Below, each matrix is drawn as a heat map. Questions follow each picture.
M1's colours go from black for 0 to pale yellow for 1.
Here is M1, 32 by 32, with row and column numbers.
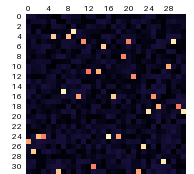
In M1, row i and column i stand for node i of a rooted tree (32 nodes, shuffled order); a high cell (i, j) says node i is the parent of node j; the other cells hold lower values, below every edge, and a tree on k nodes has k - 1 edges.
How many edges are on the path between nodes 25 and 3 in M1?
3
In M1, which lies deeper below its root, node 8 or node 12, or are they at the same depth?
node 12
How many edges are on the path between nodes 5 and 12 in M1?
2
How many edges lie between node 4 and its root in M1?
0
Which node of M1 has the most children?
24
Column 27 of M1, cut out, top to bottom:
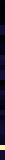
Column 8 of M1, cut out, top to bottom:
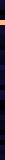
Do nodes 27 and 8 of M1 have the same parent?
no
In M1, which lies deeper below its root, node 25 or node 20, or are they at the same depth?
node 25
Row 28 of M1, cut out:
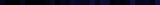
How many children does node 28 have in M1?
0
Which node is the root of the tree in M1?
4
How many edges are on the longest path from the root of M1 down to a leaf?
6
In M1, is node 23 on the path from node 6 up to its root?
no
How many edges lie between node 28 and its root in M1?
6
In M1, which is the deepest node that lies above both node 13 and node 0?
24
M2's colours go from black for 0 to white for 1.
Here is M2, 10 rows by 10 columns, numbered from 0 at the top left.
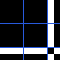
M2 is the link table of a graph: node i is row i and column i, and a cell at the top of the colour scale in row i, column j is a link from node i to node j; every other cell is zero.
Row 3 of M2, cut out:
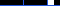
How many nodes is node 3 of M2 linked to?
1
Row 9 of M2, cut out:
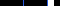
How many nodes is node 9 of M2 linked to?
1
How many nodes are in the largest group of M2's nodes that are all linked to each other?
2
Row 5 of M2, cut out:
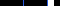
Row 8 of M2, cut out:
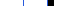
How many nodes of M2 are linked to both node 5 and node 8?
0
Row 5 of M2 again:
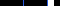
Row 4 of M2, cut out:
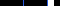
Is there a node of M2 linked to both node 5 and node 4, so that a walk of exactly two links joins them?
yes
